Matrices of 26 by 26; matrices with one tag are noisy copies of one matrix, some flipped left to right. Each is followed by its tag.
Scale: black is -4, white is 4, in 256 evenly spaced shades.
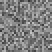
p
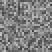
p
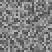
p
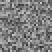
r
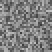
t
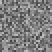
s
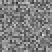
s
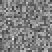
t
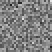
s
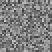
s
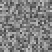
t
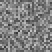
p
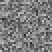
r
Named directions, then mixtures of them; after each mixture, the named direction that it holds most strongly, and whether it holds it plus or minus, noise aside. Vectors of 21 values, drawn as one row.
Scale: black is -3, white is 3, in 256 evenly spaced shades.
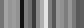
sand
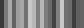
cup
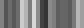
sand, minus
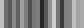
cup, minus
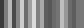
cup, plus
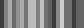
cup, plus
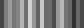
cup, plus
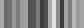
cup, minus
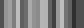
cup, plus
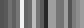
sand, minus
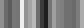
sand, minus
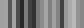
cup, minus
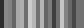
cup, plus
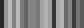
cup, plus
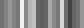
sand, minus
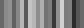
cup, plus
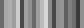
sand, plus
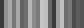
cup, plus
